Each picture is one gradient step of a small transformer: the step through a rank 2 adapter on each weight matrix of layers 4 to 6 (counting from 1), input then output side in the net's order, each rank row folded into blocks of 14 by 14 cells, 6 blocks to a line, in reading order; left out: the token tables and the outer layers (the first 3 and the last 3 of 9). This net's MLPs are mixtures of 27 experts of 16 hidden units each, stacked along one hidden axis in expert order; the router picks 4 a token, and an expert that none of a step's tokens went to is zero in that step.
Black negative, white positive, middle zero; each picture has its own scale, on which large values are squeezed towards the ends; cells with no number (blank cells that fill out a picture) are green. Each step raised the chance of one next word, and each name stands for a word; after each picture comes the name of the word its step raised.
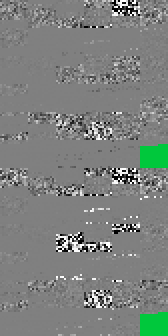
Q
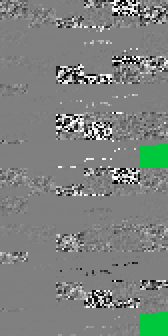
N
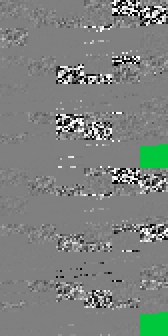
N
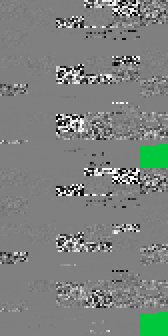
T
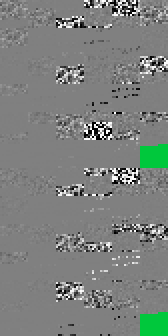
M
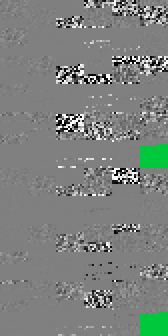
N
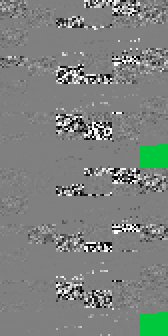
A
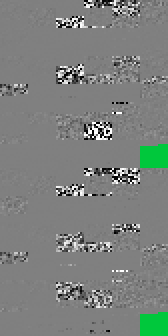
M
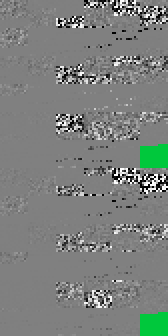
T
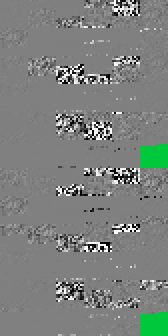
A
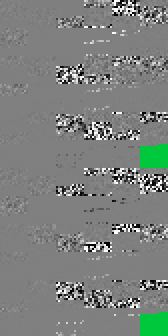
A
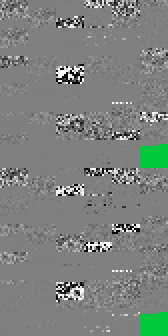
A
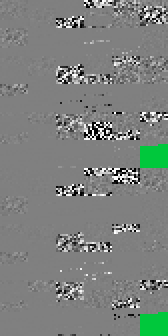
M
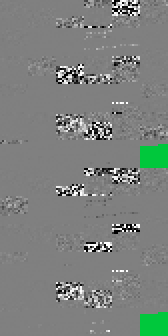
A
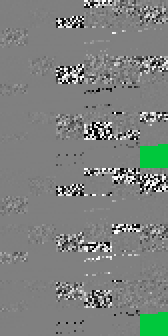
M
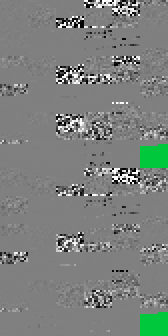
T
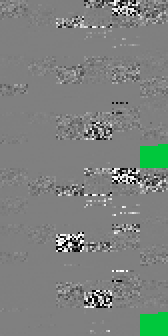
Q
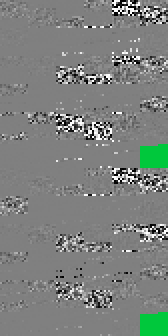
N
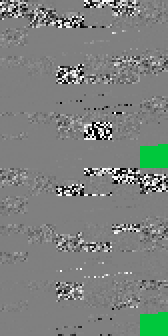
M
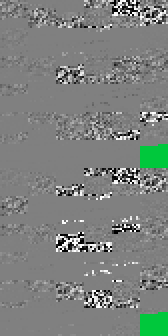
Q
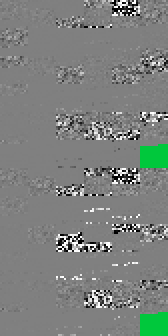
Q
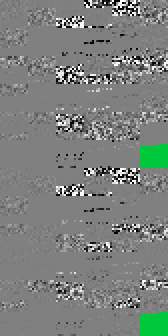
T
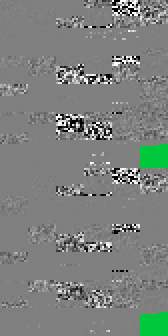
N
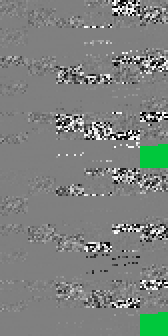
N
